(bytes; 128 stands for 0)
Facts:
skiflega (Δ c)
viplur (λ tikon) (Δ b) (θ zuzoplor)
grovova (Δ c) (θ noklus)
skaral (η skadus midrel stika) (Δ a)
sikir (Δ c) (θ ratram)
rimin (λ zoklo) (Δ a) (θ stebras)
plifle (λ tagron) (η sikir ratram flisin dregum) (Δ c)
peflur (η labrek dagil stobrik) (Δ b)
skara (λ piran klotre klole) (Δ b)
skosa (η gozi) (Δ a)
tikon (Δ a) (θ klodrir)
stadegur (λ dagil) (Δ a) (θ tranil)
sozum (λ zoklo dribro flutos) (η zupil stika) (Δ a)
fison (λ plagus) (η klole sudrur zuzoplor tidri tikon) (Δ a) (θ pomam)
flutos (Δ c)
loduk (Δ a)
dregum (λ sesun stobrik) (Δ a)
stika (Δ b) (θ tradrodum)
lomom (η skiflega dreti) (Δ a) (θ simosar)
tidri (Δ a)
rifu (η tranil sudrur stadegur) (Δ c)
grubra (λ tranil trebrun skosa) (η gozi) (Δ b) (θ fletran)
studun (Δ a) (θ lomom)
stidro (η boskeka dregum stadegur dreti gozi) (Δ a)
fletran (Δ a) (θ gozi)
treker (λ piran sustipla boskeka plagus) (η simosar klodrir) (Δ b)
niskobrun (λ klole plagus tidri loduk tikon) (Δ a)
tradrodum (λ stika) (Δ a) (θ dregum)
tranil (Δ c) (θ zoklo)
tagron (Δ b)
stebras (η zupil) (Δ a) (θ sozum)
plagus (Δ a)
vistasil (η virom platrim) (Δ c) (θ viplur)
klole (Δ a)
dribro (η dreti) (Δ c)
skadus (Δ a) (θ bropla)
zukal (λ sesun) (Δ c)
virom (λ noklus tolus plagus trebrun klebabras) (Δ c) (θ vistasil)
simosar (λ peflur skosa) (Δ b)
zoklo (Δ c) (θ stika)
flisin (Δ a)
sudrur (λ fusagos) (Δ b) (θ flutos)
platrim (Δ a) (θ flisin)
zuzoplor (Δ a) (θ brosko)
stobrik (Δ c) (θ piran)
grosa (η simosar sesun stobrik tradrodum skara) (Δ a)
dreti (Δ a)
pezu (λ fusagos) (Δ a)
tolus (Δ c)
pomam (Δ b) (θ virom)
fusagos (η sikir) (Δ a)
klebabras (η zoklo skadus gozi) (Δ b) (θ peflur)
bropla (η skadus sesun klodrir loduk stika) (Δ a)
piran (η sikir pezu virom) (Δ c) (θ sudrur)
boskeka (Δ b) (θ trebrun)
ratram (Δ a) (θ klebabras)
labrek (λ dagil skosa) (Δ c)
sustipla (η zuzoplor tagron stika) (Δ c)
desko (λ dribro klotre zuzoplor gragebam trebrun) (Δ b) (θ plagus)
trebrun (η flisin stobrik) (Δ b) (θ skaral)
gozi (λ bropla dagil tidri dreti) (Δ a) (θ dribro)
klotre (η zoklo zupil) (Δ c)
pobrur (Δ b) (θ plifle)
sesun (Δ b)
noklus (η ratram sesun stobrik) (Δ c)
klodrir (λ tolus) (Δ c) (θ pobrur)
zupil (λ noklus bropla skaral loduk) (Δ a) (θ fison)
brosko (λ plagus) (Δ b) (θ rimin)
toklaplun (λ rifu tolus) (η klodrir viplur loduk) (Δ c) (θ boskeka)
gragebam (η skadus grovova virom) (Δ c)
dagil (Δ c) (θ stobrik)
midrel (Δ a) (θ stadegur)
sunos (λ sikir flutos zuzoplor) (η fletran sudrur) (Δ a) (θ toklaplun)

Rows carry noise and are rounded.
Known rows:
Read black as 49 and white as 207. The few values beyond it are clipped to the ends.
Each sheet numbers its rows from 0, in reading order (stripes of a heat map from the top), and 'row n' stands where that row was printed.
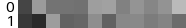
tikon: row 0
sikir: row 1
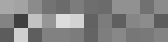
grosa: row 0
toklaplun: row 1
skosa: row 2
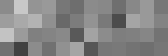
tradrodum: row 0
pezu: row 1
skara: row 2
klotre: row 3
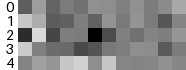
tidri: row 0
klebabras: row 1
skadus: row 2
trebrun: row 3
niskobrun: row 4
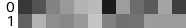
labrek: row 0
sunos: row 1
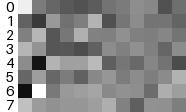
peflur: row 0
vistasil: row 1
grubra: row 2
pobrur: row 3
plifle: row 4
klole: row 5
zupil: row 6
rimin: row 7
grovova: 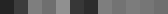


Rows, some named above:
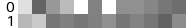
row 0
brosko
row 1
skaral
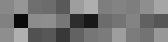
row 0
zuzoplor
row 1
noklus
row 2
pomam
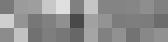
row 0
niskobrun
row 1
skara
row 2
loduk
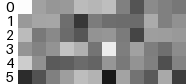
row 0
sozum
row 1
fusagos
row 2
sudrur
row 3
plagus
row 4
klebabras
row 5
labrek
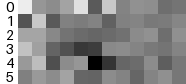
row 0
treker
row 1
skosa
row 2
grosa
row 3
sesun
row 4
bropla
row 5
dregum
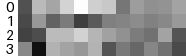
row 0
fison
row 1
dreti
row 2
virom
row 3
plifle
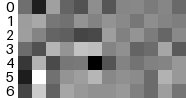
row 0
stobrik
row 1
desko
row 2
boskeka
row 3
klodrir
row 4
skadus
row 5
zupil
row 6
gozi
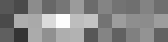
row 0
zoklo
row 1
fison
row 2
zukal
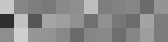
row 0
stebras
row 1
stadegur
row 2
tradrodum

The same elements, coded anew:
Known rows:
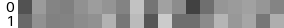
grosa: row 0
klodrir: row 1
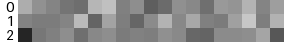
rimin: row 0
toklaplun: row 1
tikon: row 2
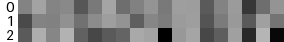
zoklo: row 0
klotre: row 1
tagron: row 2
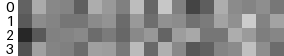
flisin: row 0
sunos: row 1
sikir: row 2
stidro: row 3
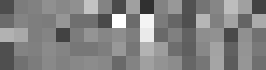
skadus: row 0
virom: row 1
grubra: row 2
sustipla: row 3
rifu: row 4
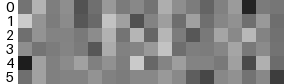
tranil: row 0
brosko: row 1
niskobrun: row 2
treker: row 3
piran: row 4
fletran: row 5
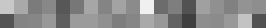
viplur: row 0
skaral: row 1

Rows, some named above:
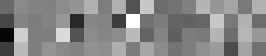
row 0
klodrir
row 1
sesun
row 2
stobrik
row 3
dagil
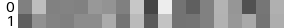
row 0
labrek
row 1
klodrir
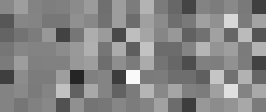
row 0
gozi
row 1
sunos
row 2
klebabras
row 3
klodrir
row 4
gozi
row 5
sesun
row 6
toklaplun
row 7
zuzoplor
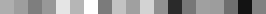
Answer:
tradrodum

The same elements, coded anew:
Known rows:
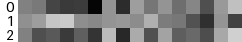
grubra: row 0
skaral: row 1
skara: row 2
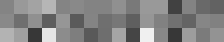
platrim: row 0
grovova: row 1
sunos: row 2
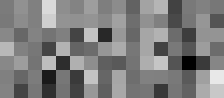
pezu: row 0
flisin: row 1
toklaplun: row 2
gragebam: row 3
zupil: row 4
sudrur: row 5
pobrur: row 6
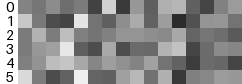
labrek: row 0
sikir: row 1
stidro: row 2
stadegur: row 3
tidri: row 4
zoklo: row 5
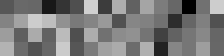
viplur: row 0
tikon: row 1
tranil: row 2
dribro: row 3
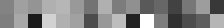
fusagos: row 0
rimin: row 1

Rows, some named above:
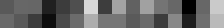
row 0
viplur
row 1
pomam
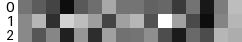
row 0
pomam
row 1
sozum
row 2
boskeka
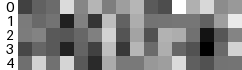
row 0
dregum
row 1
sudrur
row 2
virom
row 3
brosko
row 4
gozi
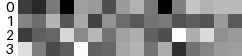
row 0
sesun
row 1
dagil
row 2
dregum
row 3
zoklo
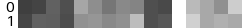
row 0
zukal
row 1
plifle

